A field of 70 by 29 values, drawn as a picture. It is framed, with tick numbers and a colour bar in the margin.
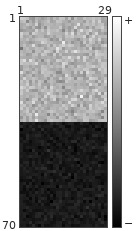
The table splits into 2 rows of 1 panel. Panel 1,1: high, fine-grained. Panel 2,1: very low, fine-grained, faint in contrast.
